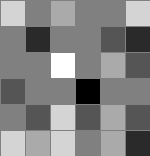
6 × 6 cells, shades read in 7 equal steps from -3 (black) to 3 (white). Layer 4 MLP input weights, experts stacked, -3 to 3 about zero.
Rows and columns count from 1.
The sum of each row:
5 -5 3 -4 0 4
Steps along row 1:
down up down same up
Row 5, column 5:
1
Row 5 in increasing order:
-1 -1 -1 0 1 2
